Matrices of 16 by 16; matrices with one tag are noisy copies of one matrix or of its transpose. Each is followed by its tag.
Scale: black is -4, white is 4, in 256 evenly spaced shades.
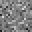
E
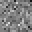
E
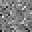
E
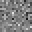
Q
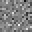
Q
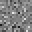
Q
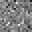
E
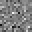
Q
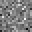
E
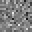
Q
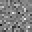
Q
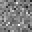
E
